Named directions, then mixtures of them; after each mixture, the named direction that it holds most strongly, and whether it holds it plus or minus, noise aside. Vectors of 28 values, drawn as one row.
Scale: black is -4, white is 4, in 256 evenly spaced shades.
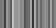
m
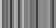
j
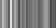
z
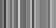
m, plus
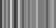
j, minus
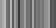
z, plus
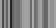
z, minus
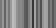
m, plus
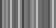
j, minus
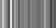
z, plus
